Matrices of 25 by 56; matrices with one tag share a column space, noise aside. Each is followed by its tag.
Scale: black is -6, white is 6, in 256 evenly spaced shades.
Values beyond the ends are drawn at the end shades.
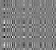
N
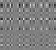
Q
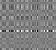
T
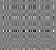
T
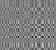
N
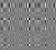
Q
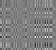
N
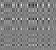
Q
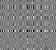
T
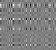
Q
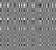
Q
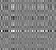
T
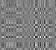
N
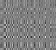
N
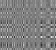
N
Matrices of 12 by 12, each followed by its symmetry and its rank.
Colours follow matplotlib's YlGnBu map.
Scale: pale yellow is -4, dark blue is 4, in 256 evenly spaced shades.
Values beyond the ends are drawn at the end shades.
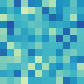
antisymmetric, full rank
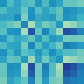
symmetric, rank two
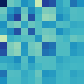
symmetric, rank two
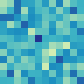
symmetric, full rank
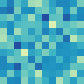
symmetric, full rank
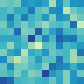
neither, full rank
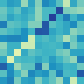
antisymmetric, full rank
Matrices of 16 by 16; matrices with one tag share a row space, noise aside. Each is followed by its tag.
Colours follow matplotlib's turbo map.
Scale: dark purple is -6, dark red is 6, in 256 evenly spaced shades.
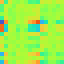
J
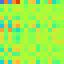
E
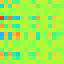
E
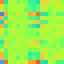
J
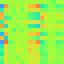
J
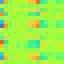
J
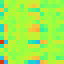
J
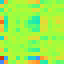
J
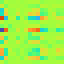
J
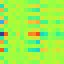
J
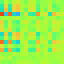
E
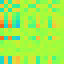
E
